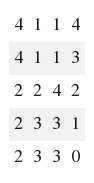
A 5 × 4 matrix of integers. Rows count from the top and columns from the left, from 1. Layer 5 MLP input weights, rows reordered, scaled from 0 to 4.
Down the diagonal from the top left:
4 1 4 1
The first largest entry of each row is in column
1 1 3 2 2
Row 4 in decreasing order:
3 3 2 1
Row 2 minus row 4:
2 -2 -2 2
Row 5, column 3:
3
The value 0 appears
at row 5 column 4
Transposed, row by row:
4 4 2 2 2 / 1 1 2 3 3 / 1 1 4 3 3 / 4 3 2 1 0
